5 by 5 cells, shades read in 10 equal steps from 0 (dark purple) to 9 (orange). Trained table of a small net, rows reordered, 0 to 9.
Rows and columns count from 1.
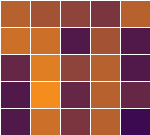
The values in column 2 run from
5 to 9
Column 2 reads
5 7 8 9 7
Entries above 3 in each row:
4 3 3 2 2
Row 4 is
1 9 2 6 2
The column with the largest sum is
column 2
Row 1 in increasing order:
3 4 5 6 6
